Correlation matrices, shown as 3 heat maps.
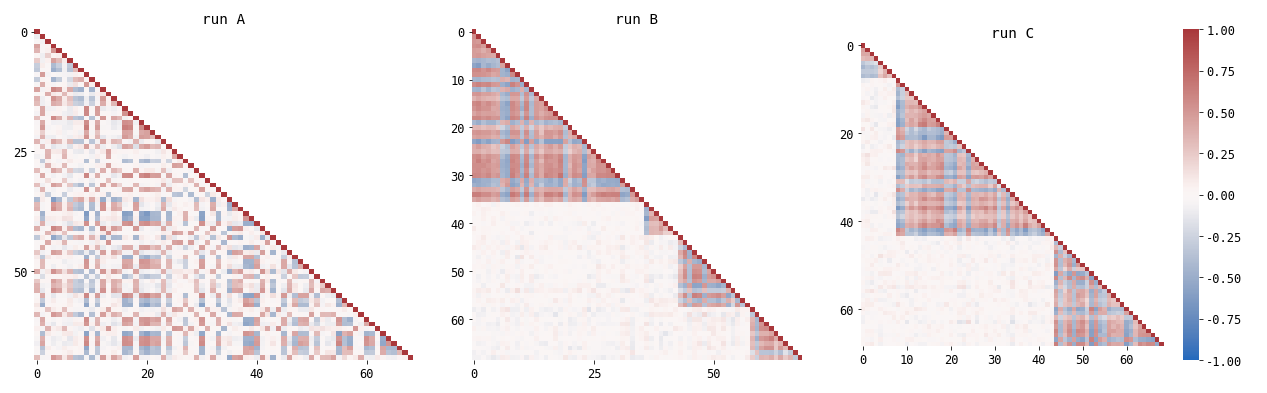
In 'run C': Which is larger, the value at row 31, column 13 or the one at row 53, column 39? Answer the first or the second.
the second
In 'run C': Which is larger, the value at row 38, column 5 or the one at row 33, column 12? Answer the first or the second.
the first
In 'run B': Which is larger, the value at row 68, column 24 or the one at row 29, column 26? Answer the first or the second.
the second
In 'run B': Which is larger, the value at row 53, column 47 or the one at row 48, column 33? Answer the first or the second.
the second
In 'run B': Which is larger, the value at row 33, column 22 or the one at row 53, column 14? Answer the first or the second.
the first
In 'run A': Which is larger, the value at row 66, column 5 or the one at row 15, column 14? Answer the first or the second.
the second
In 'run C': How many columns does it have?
69
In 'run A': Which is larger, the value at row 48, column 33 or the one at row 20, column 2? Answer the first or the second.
the first
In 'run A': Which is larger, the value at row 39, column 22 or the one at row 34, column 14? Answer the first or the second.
the second
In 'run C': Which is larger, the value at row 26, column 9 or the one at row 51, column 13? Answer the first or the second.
the second
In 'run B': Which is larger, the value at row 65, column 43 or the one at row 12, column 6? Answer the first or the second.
the second
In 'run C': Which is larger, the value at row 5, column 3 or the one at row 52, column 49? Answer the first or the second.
the first
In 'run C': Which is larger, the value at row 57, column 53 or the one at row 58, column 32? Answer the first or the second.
the first
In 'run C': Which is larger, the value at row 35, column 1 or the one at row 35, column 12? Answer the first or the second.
the second
